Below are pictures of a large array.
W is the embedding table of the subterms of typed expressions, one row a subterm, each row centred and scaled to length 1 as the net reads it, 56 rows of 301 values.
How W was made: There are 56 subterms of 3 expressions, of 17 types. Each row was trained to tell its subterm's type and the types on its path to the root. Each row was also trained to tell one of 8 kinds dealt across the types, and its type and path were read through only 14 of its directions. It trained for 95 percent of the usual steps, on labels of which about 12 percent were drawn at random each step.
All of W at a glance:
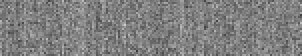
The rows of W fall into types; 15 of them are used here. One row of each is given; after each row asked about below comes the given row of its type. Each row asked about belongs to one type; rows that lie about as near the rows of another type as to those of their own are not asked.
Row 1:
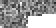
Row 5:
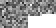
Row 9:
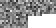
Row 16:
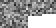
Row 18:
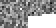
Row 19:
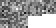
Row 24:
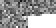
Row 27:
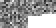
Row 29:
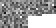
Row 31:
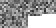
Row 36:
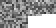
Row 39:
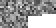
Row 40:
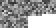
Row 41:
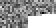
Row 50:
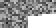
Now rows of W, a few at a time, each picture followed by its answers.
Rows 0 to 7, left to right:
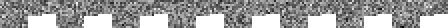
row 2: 31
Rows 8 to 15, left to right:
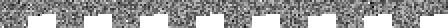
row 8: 27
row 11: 9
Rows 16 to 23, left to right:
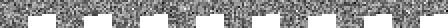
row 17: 41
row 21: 31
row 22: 40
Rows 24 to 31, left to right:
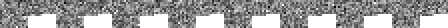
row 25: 40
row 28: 19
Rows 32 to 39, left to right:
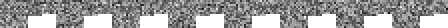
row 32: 39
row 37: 39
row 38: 5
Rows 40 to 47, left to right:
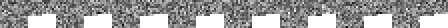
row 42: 41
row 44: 9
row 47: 41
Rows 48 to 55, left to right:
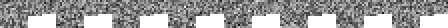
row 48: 16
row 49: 18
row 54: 27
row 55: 27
